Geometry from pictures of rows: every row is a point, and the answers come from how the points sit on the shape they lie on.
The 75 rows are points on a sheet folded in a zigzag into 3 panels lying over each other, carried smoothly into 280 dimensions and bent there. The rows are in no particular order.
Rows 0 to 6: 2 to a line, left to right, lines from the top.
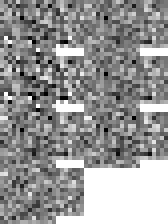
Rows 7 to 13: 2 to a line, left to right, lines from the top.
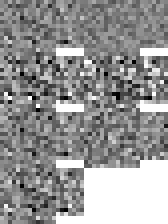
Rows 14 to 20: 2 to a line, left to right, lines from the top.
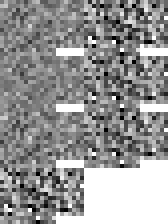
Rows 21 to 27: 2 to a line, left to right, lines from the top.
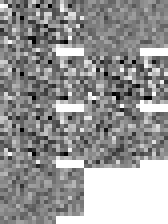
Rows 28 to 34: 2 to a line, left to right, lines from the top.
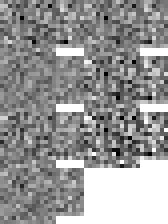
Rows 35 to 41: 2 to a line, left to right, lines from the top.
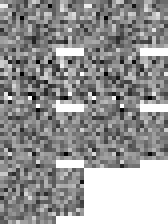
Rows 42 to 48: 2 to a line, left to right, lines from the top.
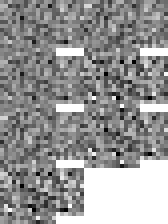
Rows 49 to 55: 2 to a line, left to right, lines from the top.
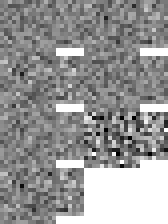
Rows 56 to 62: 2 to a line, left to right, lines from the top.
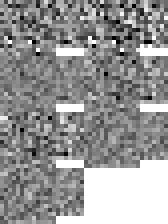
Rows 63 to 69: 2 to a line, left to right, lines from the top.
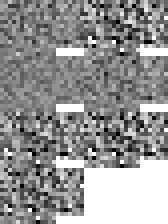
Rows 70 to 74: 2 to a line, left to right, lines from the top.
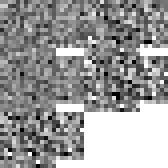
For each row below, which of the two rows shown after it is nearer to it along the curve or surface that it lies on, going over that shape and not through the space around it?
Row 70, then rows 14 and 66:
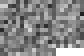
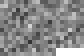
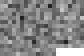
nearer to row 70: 14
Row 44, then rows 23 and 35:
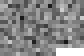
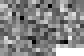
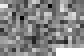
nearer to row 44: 23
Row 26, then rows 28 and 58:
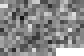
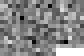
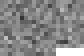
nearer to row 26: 28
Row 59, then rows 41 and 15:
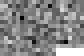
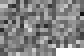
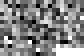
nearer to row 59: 15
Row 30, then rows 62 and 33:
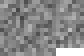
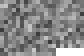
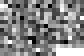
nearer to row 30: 62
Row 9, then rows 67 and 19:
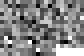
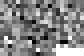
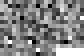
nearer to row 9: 67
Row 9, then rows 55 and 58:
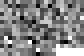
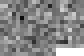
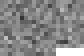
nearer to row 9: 58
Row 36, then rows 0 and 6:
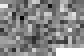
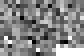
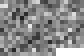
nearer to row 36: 6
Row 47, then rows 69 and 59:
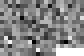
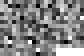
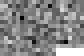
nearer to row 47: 69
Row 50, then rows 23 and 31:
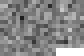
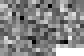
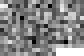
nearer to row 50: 23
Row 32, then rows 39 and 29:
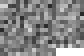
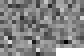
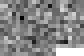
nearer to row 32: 29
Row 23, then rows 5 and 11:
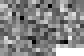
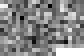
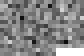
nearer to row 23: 11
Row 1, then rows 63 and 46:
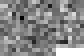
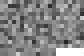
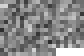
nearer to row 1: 63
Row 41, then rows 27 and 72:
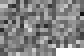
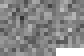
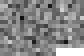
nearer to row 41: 27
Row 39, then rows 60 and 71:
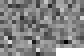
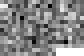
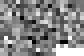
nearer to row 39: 71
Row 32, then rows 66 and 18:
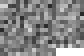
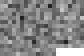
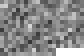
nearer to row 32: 18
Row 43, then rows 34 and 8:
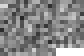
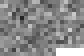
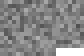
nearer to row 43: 34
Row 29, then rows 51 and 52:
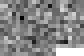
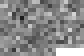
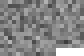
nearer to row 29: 51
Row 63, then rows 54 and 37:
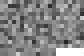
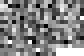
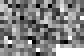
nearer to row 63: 37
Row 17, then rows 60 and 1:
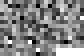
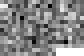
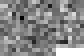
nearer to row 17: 1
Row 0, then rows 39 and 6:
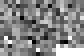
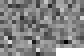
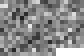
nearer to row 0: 39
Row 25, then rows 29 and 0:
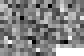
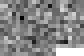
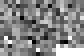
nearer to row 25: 29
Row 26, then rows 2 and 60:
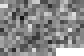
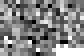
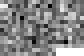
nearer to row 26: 60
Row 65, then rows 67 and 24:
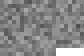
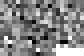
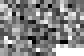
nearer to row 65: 67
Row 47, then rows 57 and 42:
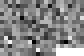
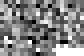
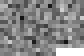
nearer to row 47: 57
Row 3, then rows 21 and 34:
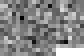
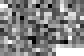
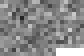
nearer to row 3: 34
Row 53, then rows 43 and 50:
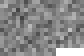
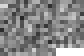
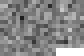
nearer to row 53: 50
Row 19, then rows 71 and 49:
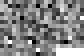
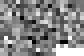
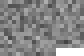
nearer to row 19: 71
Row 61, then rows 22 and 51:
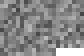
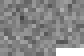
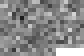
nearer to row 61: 51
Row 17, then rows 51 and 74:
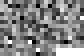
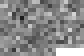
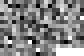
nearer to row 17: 74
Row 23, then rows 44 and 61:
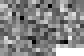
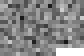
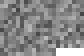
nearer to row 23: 44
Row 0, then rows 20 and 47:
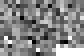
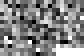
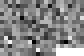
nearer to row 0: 47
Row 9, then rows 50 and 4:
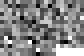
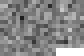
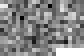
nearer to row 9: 50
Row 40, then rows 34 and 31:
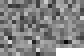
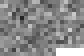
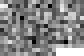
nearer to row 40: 34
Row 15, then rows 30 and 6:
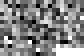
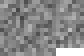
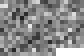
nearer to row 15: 30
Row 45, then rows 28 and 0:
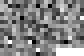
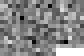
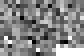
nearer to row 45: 28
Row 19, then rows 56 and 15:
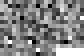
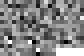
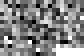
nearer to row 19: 15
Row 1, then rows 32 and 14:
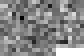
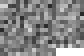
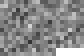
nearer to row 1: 14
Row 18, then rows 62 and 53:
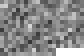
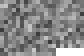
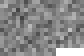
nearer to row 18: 62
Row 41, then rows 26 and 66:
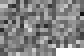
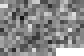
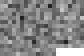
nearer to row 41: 26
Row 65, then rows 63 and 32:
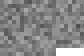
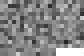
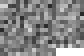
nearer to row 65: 63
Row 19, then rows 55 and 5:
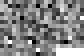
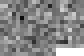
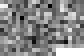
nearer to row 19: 55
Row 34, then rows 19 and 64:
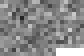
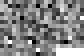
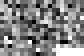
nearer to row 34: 19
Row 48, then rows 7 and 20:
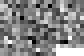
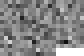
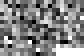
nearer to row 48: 20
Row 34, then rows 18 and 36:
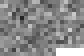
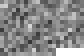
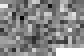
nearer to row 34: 18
